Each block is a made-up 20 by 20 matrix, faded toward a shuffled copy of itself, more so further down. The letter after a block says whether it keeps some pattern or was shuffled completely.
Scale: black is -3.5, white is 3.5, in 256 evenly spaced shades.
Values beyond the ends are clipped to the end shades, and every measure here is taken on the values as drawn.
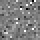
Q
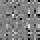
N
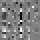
N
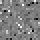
Q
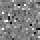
Q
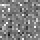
Q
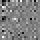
N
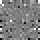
N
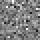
Q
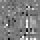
N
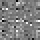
N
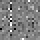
N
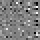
N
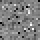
Q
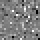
Q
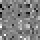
N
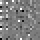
N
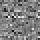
N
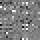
N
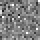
Q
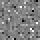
Q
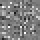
N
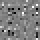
N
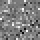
Q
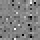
N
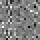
N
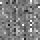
N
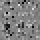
N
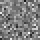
Q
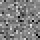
Q
